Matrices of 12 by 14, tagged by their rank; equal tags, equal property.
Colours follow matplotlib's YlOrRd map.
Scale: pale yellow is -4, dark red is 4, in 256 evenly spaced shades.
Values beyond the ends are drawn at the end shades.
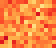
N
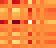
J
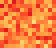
N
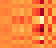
J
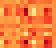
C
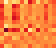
C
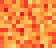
N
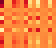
J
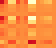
J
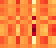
J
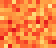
N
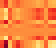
J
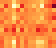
C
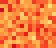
N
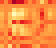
C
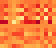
C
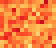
N
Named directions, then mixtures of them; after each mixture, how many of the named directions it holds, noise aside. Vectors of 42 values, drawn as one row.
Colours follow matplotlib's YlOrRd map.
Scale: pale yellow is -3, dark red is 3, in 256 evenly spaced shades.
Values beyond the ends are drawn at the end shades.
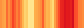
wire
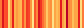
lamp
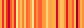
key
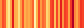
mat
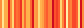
one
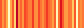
two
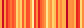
two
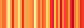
one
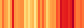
two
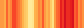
one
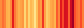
two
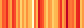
three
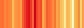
three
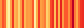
one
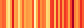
one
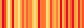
two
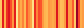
one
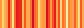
three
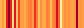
three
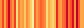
two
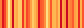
two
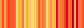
three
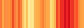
one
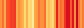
two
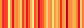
one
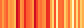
three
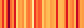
one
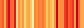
two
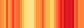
one
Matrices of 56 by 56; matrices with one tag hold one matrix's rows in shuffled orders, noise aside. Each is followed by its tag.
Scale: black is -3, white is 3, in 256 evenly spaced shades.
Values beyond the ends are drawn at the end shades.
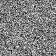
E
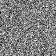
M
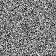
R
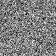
E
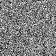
M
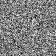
E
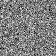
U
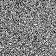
M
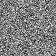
R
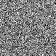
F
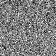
F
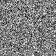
E
